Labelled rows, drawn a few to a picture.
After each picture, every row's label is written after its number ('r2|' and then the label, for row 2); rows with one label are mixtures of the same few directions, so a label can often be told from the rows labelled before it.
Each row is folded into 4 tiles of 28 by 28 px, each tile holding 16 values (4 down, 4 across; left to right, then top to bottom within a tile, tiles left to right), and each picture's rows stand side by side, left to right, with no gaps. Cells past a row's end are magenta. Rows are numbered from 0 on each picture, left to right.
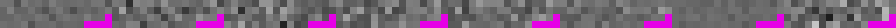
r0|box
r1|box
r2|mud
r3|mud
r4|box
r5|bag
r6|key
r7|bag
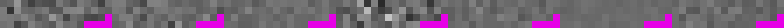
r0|box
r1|mud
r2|mud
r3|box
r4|box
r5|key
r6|mud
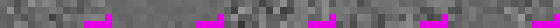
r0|box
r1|mud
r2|mud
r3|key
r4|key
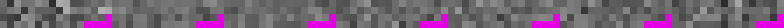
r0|bag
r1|key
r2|key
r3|mud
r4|box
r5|mud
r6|bag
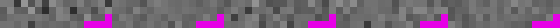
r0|box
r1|mud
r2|mud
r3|bag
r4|mud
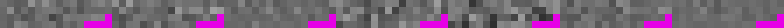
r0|box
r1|bag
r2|box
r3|mud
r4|key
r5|bag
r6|box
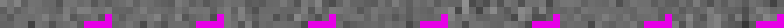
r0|bag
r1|bag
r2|box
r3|key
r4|box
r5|bag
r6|key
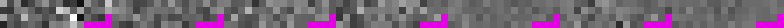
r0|key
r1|key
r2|mud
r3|mud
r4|mud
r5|mud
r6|mud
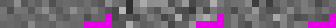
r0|box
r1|box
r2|box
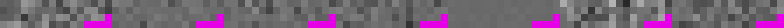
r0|key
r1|bag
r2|box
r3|key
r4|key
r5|bag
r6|key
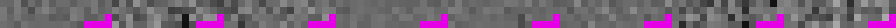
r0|box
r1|key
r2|mud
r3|key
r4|key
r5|box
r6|key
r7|bag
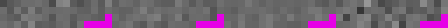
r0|bag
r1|bag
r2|key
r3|mud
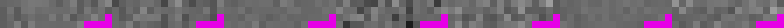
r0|box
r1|bag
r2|bag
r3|key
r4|key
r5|mud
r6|bag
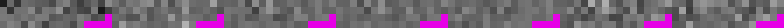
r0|bag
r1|key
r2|box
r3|box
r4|mud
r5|box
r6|box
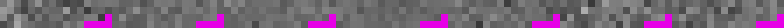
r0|mud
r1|mud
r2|bag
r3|mud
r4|bag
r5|mud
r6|mud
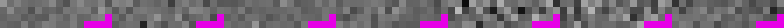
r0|bag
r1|bag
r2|bag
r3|mud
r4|box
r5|box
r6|bag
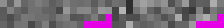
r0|bag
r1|box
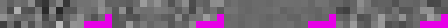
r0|mud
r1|box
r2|key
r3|key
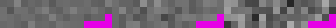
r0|box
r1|box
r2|mud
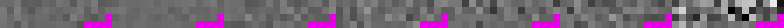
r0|box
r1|key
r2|key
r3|box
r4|box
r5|box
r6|key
